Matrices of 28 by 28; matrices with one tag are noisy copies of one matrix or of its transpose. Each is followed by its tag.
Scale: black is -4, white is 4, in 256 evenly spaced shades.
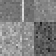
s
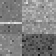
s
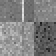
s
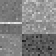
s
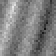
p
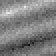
p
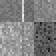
s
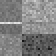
s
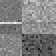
s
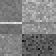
s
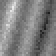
p
